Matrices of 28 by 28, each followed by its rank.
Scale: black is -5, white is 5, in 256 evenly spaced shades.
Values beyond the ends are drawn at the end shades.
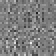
five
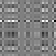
one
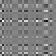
one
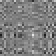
three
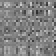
three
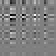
one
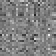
five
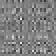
three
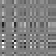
one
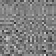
five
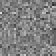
five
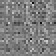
five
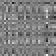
three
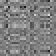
three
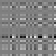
one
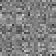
five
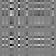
one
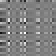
one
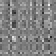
three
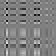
one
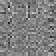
five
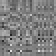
three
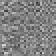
five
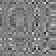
three
